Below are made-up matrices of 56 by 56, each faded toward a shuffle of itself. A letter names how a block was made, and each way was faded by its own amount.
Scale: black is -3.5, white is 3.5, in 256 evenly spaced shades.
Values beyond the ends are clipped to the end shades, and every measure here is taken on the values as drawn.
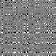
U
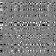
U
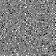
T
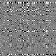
U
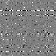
U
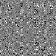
T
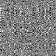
T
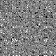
T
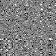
T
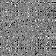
T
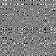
U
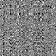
T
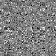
T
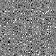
T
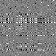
U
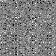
T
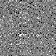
T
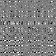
U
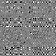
U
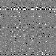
U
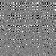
U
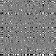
U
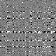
U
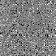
T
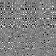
U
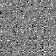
T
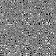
T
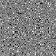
T
